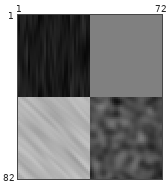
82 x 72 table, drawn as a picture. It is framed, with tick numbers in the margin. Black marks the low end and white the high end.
The table splits into 2 rows of 2 panels. Panel 1,1: very low, streaked downward, faint in contrast. Panel 1,2: middling, flat. Panel 2,1: high, slanting down to the right, faint in contrast. Panel 2,2: low, blotchy.
